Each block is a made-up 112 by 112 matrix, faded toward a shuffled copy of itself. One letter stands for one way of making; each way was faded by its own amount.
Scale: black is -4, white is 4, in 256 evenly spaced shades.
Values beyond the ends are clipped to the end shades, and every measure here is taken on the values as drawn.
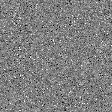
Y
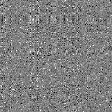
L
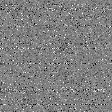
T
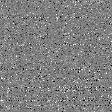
T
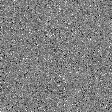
Y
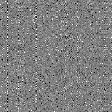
L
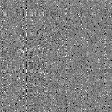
L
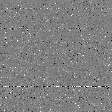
T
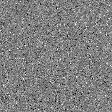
Y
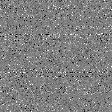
T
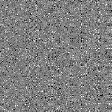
L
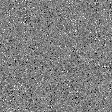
Y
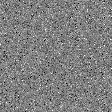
Y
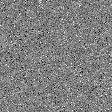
Y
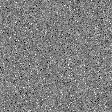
Y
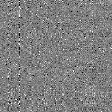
L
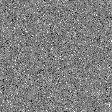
Y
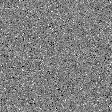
Y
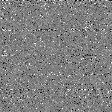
T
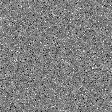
Y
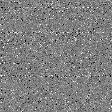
T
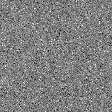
Y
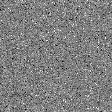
Y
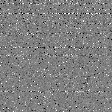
T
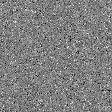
Y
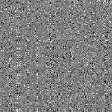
L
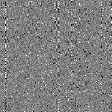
L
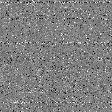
T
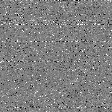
T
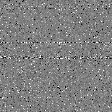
T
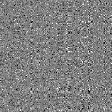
L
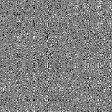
L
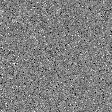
Y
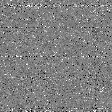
T
